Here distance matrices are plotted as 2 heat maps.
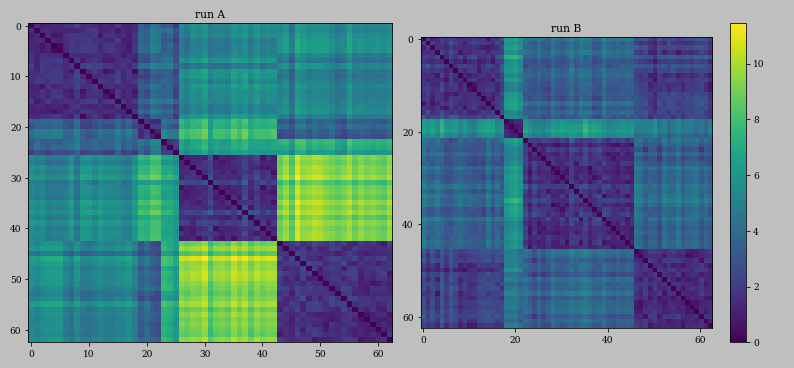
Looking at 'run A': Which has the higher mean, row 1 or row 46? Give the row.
46
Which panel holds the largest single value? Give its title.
run A
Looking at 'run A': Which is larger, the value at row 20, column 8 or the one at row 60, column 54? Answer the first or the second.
the first
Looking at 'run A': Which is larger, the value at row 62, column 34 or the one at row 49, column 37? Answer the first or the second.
the second
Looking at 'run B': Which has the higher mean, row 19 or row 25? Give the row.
19
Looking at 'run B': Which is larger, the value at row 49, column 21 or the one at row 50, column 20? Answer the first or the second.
the second
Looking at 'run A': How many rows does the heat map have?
63
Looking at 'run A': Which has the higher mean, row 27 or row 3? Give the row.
27
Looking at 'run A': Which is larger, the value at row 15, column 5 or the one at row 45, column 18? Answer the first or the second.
the second
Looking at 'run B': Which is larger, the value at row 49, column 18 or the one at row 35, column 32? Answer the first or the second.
the first
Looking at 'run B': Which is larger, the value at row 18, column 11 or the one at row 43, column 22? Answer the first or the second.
the first
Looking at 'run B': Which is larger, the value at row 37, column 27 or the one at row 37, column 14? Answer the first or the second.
the second
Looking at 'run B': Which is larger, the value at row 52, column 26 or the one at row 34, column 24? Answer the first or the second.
the first
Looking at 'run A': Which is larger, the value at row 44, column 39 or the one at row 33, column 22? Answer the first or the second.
the first
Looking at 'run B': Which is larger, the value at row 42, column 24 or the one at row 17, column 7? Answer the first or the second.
the second
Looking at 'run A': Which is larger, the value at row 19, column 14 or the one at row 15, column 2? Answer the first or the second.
the first
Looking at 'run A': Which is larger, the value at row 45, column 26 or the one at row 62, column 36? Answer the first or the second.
the second
